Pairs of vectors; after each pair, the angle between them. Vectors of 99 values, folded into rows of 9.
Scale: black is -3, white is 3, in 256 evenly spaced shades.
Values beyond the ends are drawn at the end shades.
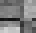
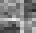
nearly opposite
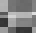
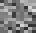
orthogonal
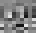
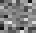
orthogonal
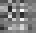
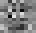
nearly opposite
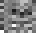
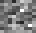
partly aligned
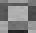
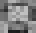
nearly parallel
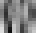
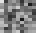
partly aligned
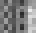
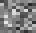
orthogonal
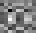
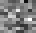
partly aligned
